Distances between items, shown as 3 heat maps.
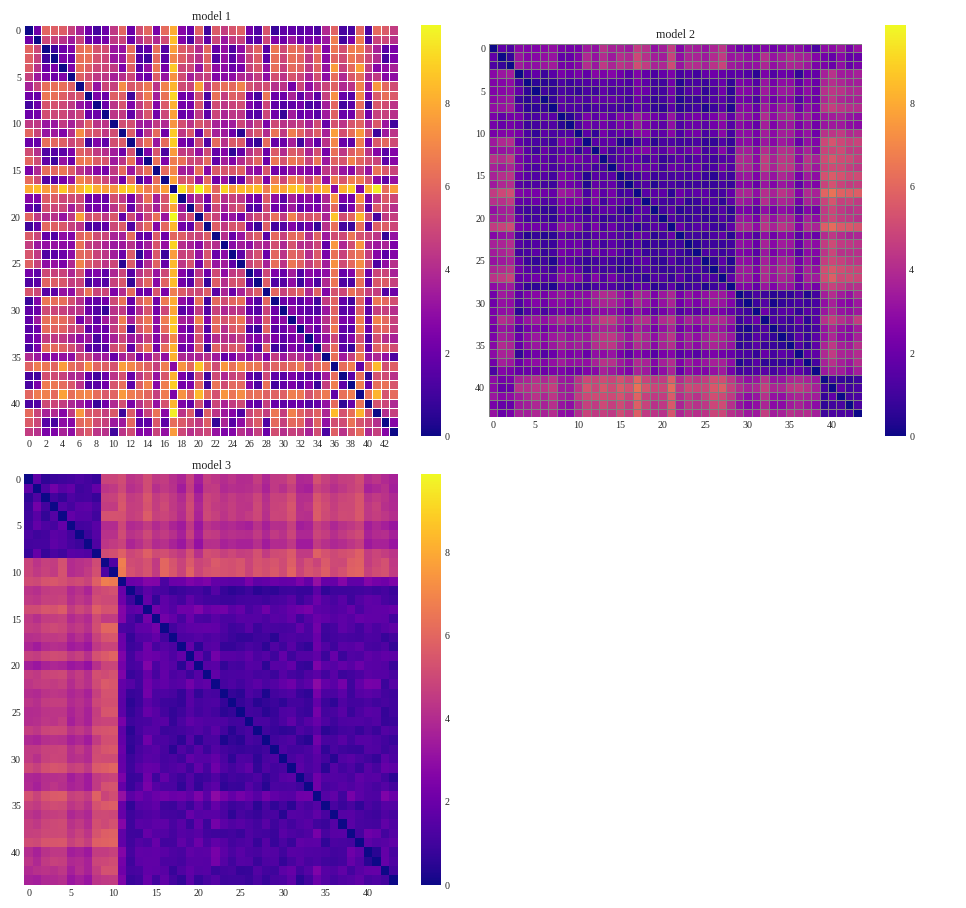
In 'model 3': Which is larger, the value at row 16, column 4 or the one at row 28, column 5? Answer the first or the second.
the first
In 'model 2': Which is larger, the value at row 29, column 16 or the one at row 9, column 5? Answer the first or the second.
the first
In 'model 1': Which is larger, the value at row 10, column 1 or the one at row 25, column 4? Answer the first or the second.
the first
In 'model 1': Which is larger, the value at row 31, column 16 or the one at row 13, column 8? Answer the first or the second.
the first
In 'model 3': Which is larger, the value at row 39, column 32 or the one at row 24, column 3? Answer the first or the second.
the second
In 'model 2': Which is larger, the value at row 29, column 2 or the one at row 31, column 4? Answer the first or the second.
the first
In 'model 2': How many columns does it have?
44
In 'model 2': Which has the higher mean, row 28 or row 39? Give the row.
39
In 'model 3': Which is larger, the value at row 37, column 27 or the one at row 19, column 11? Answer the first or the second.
the second
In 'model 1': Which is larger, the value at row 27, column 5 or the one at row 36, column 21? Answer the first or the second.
the second
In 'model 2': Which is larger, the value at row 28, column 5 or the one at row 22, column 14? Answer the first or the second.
the second
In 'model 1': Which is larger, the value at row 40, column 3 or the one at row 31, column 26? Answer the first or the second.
the first
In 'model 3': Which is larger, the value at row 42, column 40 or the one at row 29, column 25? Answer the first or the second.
the first
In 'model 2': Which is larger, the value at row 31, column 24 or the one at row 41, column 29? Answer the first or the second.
the second
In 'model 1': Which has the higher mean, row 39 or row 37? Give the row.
39
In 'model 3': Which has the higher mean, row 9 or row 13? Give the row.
9
